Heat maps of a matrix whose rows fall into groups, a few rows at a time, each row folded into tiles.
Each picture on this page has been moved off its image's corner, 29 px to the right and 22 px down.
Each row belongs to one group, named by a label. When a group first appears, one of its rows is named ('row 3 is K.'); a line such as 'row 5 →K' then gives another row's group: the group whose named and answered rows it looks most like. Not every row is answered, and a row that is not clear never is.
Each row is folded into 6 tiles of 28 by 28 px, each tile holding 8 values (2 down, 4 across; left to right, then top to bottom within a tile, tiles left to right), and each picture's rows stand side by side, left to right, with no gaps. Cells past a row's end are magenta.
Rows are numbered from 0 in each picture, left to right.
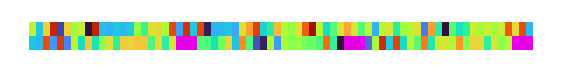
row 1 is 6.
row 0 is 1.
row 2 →1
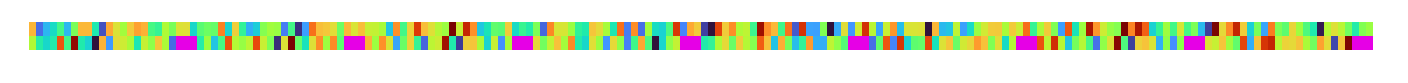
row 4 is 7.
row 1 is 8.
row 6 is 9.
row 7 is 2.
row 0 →6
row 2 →9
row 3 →7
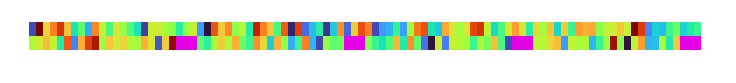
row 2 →6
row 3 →9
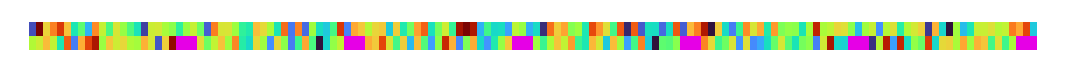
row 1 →7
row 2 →9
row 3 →7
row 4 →6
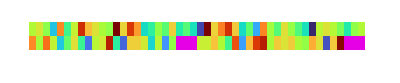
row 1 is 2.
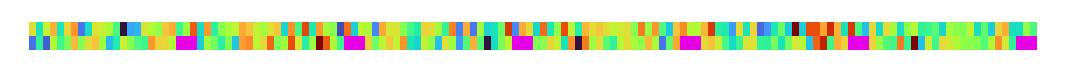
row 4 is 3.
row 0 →8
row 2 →7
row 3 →2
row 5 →6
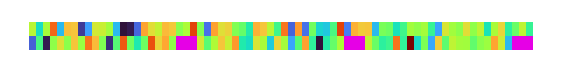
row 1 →7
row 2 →6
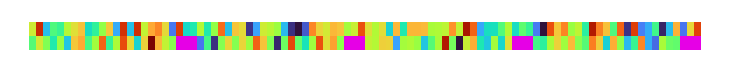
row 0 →3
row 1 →8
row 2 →9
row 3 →7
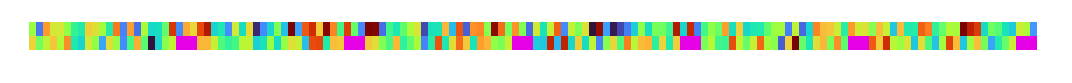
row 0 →7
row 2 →3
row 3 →1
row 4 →8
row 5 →9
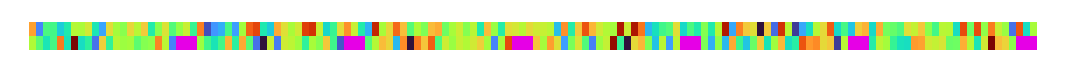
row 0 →6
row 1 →6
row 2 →2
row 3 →9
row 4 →1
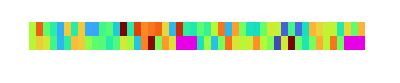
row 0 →3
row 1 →8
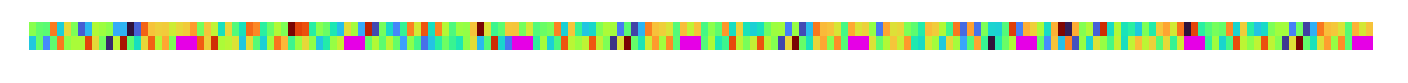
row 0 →8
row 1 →9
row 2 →6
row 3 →8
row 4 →8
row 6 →1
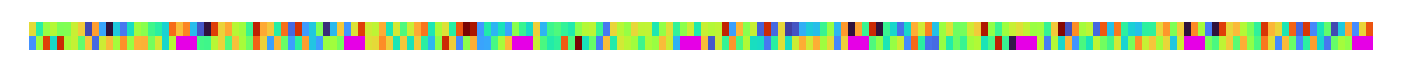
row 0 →1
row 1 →7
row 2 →9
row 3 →6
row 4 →1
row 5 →6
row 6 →1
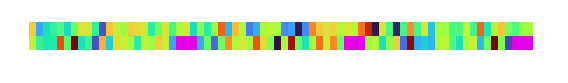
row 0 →6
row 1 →8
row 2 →6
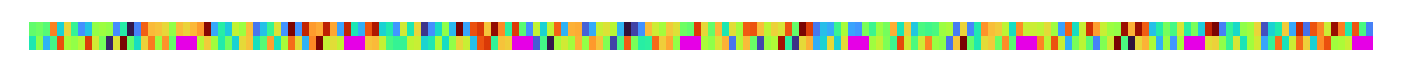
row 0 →8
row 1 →3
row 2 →3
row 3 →8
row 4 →9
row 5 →8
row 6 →9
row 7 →3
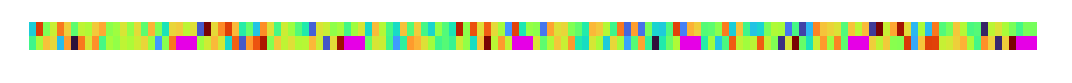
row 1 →2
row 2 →3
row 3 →7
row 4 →8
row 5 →2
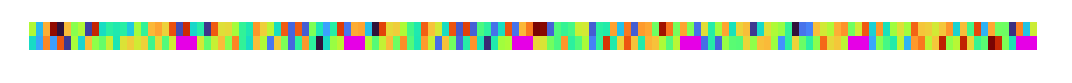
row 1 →7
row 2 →7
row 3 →3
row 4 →8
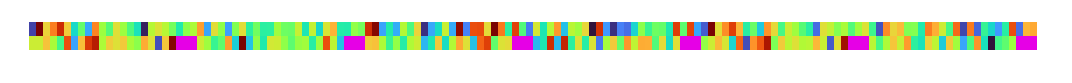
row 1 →6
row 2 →3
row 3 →1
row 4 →2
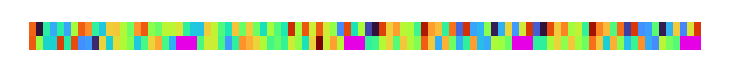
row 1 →3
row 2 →7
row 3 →7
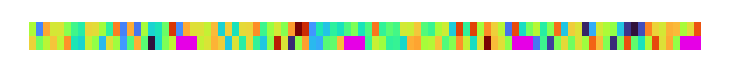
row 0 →7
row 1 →9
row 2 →3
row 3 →8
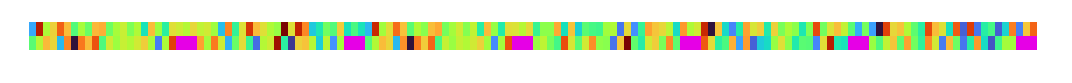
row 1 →9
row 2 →2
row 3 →8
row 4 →6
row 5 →7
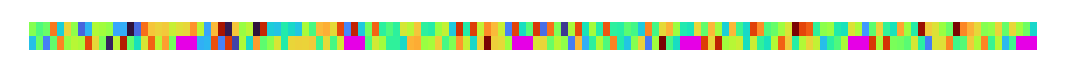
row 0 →8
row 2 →3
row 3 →6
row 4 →9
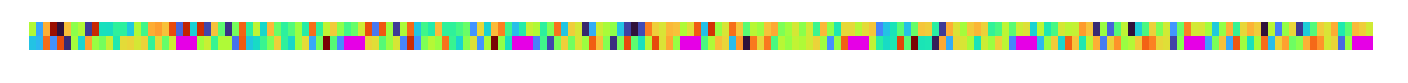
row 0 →1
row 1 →6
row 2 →6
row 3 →8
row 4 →2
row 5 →6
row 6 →1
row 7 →1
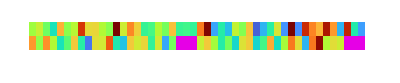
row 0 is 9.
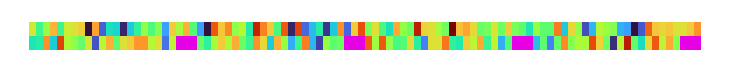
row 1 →7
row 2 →9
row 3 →8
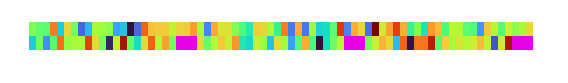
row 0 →8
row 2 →2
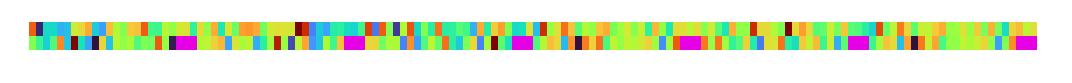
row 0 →6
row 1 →9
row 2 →6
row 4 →9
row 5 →2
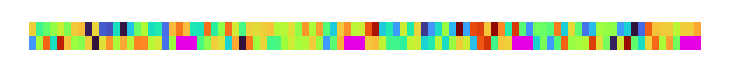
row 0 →1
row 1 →2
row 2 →3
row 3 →8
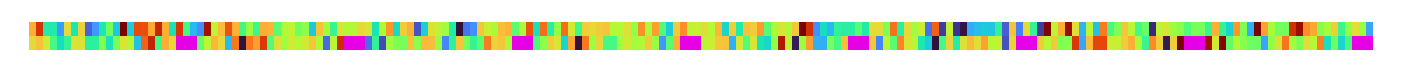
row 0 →3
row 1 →2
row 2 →8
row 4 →9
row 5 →1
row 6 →2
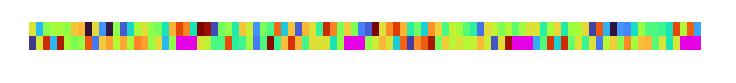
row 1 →3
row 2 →2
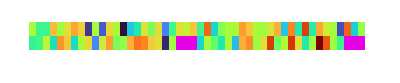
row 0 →1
